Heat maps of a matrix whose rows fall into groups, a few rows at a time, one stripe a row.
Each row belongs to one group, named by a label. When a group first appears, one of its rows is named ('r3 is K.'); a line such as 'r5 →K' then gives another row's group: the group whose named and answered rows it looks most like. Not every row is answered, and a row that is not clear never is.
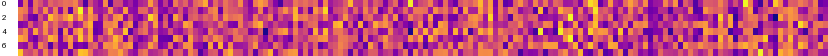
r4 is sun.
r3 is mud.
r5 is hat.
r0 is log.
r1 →sun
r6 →mud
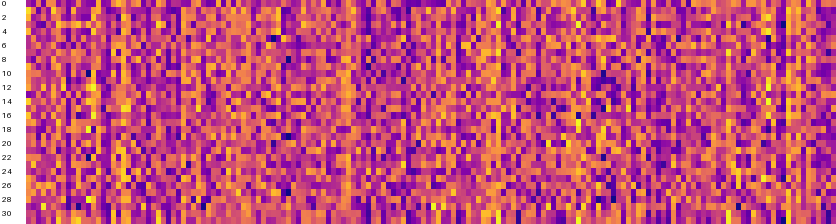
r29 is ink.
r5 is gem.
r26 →mud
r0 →mud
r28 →hat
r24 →mud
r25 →hat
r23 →gem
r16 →ink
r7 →log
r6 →mud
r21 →mud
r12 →sun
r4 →ink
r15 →hat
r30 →log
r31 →log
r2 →ink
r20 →sun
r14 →sun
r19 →ink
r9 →ink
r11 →hat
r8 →mud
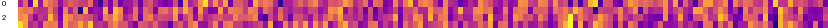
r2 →gem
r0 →ink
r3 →sun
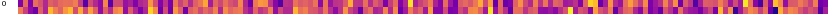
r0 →log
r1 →log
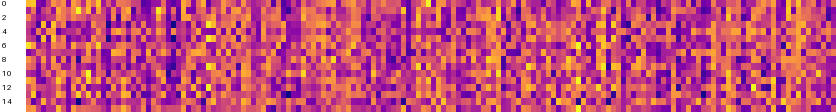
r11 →hat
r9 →ink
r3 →ink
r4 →mud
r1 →log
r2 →log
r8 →sun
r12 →gem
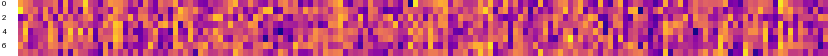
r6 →log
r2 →mud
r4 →hat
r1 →sun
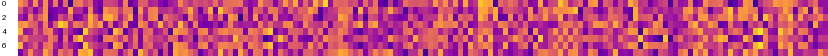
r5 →gem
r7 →mud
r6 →ink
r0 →sun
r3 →sun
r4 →ink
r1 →mud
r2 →mud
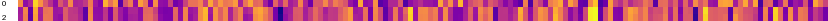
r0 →mud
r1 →ink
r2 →ink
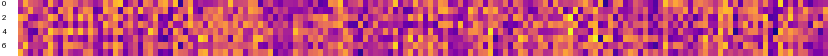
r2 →hat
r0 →gem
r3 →mud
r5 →ink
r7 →ink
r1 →mud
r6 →gem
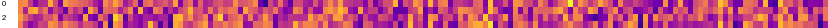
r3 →log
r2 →hat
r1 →mud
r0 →gem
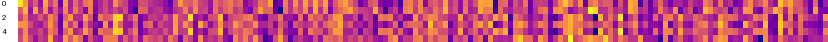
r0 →sun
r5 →gem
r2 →hat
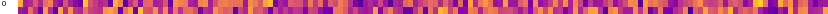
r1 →mud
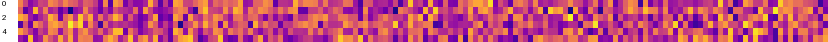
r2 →hat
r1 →ink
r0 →log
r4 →hat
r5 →mud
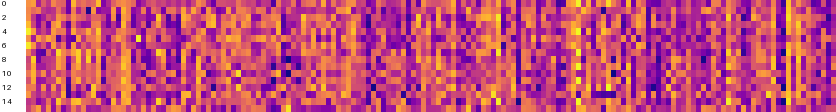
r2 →log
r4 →sun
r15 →gem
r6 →sun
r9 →hat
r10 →sun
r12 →sun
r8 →hat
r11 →hat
